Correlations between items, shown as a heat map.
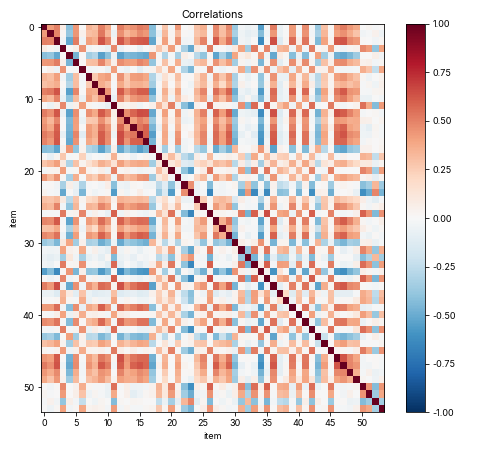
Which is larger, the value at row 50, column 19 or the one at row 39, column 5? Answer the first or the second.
the second
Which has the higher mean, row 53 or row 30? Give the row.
53
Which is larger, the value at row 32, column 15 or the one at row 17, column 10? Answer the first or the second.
the first
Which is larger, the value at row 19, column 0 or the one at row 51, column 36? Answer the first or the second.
the first
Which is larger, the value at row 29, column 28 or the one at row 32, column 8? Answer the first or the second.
the first
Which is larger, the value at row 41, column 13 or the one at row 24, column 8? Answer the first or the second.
the first
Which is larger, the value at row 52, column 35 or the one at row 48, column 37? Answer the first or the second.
the second
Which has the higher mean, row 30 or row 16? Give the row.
16
